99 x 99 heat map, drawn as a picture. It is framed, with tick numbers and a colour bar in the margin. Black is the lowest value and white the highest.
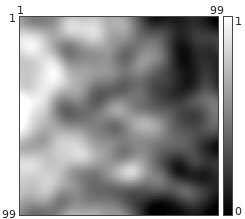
Grain: smooth. Average level on the scale: 50%. Stripes: none. Slope: up to the left.
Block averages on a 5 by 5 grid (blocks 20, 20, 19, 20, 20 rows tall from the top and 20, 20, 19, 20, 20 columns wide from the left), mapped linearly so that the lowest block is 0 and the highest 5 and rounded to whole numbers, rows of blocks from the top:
4 4 3 1 0
5 3 2 1 0
5 2 3 2 1
4 4 3 2 0
4 3 2 1 0
